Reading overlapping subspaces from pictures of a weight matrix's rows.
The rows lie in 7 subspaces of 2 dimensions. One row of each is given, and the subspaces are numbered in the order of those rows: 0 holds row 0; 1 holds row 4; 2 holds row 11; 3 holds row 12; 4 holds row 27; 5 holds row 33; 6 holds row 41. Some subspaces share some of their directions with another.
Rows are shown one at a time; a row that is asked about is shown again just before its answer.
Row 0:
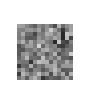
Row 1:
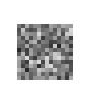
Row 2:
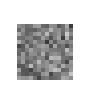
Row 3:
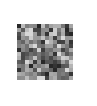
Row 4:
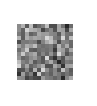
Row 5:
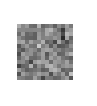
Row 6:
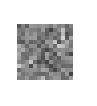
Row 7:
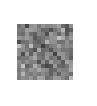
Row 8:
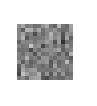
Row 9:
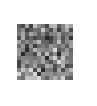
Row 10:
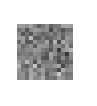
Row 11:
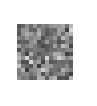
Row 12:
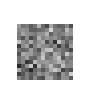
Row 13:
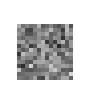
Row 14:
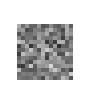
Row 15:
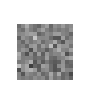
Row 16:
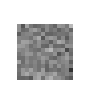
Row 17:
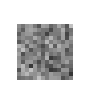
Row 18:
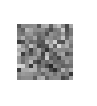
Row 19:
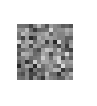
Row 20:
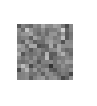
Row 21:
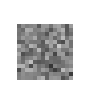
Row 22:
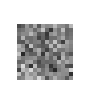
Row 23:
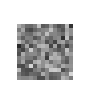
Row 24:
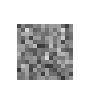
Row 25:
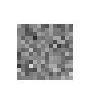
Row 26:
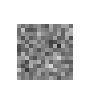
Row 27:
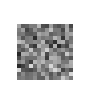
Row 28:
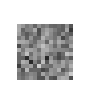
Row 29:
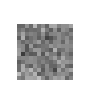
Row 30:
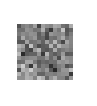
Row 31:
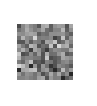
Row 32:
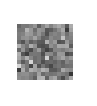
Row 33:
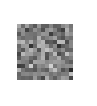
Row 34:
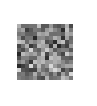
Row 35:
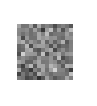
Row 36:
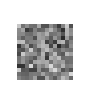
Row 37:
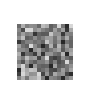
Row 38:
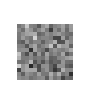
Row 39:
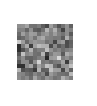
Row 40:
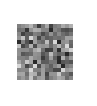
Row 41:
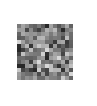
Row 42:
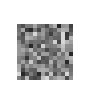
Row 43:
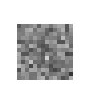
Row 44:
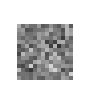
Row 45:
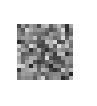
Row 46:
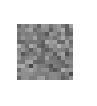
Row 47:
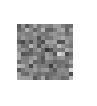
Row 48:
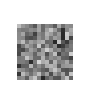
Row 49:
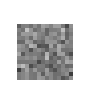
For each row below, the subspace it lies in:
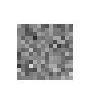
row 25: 4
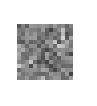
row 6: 0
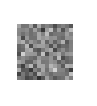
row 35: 1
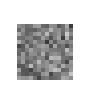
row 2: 5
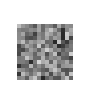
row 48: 0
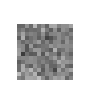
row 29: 1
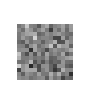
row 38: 4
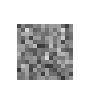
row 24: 3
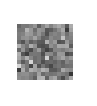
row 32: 2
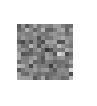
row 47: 5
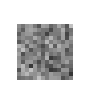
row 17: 5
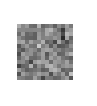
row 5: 0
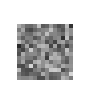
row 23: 5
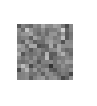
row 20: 3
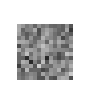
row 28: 2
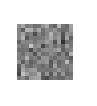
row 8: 0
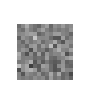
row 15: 4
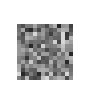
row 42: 0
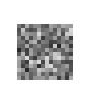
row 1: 2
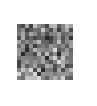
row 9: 1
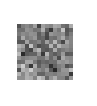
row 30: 1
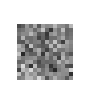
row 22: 1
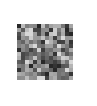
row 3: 6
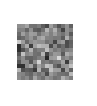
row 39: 6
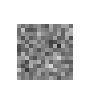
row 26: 2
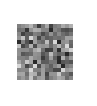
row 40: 3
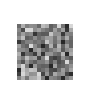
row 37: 0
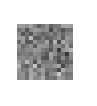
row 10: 3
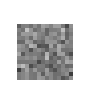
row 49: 3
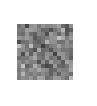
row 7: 4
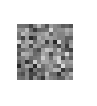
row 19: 3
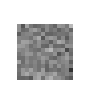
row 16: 5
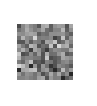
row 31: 4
